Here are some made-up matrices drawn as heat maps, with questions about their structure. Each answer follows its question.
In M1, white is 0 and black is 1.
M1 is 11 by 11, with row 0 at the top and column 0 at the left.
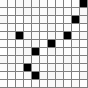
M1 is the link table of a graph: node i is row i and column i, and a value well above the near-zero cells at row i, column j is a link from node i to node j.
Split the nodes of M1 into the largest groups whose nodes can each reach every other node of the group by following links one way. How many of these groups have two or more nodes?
1
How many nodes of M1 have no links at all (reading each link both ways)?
2
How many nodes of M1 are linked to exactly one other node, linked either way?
4
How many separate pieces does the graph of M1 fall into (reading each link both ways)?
4
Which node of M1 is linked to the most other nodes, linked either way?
node 4
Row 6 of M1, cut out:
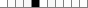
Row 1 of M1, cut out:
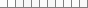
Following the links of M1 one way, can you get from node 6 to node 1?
no
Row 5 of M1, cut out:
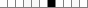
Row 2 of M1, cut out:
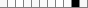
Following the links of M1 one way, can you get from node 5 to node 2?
yes
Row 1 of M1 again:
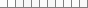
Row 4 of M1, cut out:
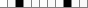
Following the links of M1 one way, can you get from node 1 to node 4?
no
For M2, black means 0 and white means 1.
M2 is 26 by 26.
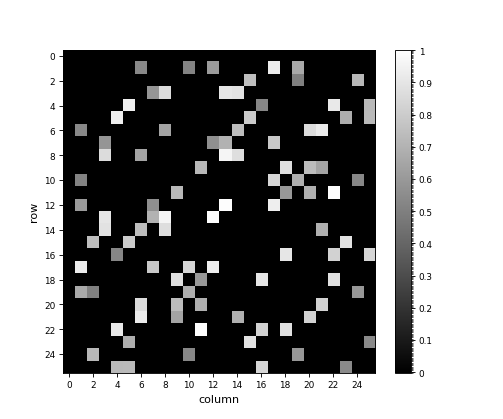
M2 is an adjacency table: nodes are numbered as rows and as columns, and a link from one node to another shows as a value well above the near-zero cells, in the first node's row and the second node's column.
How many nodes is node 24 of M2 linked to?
3
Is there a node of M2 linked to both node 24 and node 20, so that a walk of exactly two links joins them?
no
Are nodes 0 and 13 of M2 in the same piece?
no
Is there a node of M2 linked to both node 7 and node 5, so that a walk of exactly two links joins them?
no
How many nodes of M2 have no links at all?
1
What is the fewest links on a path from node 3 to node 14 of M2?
1
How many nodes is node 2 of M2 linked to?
3
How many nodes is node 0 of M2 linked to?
0
